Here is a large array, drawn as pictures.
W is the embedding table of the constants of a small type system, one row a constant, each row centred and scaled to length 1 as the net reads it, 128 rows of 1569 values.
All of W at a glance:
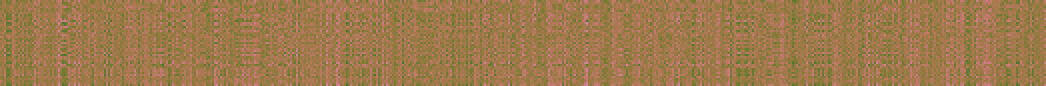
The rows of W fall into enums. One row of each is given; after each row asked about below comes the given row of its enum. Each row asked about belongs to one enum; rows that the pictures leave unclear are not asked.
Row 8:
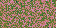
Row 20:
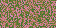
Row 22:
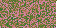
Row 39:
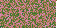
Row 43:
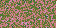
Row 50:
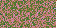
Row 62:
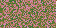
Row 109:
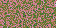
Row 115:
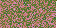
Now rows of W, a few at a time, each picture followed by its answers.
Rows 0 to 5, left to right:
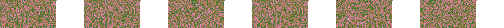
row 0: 20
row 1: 20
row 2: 115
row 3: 20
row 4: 43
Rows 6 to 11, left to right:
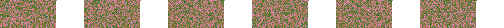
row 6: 43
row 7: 62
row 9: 39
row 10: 8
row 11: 115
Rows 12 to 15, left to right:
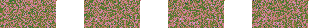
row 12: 62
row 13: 43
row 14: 43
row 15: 43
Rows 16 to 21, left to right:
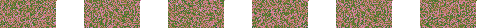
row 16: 50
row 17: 20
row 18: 8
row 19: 39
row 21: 22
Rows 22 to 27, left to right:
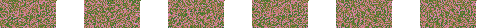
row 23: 115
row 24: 39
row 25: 22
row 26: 20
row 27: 20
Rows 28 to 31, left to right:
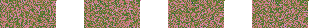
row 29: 8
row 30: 115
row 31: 115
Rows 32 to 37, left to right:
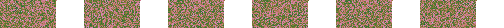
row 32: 8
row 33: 20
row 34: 62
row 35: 22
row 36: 62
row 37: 50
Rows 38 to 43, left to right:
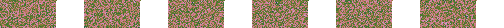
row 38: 22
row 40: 115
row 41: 115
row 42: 62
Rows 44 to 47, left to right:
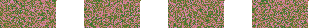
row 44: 8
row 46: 20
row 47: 62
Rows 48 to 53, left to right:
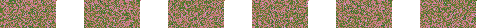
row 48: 62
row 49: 8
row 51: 109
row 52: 8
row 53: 115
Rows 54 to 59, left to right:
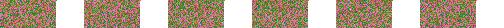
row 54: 39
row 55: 109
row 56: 50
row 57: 50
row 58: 115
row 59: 20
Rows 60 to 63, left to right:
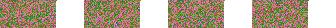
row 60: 22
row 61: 50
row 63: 115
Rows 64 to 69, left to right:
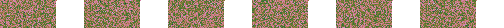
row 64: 109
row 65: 8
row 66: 50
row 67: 62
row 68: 20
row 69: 8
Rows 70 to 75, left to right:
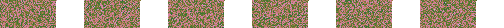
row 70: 20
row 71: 50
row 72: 39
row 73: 22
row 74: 62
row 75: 115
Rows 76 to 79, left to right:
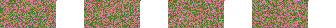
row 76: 62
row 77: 22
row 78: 43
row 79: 8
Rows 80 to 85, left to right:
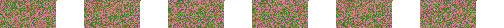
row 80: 50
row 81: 22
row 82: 62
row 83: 62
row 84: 22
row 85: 115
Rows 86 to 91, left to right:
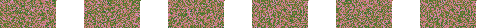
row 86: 8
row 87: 115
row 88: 39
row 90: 62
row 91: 20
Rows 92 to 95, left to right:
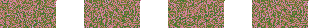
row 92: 109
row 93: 20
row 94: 22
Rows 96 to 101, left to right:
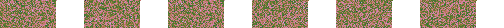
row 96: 8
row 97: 43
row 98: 8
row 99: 50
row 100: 115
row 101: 22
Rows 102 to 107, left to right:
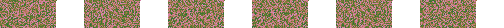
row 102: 22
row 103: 20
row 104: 39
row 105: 39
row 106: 20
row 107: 62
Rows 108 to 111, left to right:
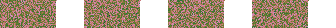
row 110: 62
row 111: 39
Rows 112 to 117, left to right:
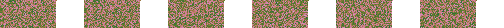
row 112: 62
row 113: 62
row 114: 22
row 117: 39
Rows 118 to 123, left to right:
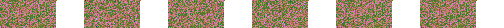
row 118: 22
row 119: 43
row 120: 39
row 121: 50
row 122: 22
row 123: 22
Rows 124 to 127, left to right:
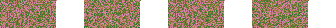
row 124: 20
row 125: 39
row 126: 20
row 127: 22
